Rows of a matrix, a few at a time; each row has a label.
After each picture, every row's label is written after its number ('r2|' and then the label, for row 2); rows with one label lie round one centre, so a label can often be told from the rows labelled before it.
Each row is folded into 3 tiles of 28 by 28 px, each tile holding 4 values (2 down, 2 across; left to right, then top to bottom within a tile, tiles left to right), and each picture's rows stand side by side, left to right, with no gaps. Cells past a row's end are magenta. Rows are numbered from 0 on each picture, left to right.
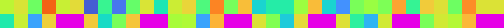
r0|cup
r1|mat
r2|cup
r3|mat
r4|mat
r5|cup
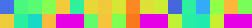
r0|mat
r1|cup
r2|mat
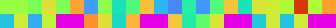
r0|cup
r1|mat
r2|mat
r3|cup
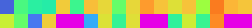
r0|mat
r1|cup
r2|cup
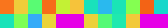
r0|cup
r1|mat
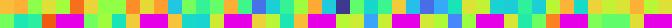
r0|cup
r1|cup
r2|mat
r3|mat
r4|mat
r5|mat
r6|mat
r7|cup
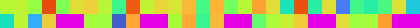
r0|cup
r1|cup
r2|cup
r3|cup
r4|mat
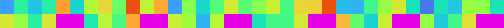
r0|mat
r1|cup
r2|mat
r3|cup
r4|mat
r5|mat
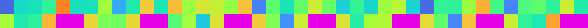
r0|mat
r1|mat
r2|cup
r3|mat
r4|mat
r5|mat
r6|mat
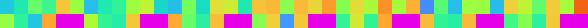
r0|mat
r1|mat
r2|mat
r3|cup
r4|cup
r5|mat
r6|cup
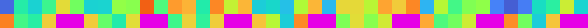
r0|mat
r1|mat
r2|cup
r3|mat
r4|cup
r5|mat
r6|mat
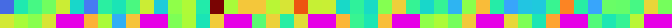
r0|mat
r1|mat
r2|cup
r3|cup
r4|mat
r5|mat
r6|mat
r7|mat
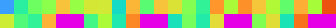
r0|mat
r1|cup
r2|cup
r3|cup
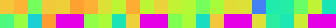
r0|cup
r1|cup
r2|cup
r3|mat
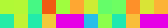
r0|cup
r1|cup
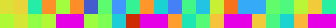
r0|cup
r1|mat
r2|mat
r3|mat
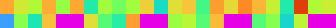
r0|cup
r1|mat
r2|cup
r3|cup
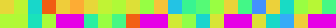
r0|cup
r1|cup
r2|mat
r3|mat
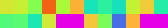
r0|cup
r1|mat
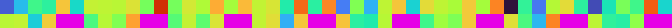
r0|mat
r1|cup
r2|cup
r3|cup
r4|mat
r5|cup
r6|mat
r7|mat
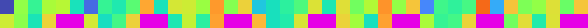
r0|mat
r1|mat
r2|cup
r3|mat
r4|cup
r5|mat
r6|cup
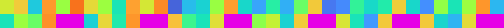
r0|cup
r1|cup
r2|mat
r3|mat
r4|mat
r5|mat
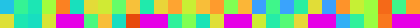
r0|mat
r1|cup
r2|cup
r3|mat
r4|cup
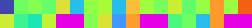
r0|mat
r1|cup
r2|cup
